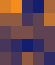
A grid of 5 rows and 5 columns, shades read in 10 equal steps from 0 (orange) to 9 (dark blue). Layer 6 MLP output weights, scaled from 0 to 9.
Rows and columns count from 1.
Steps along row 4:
up up down down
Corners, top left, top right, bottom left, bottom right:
1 3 6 8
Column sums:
24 24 33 35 25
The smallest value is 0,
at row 1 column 2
